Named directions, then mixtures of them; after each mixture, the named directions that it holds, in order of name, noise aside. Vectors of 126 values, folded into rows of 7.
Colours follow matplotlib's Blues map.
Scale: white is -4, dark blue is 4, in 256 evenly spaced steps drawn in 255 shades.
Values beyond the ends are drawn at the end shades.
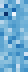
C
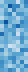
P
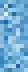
C, P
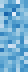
C, P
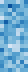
P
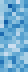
P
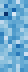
C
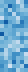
P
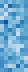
C, P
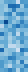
P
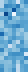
C, P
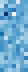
C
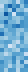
C, P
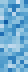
P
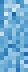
C, P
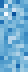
C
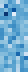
C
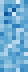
C, P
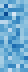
C, P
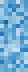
P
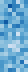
P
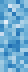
P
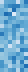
C, P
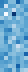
C
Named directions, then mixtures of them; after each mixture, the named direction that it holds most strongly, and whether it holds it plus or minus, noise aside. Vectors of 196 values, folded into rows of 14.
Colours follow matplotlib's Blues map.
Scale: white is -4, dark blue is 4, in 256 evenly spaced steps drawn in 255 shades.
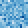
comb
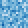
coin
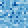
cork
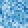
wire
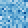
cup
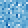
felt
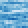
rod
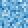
coin, plus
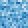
coin, plus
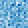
felt, minus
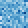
cup, plus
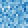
coin, minus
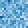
comb, minus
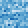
rod, plus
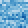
comb, plus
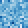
comb, minus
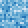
wire, minus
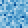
comb, plus
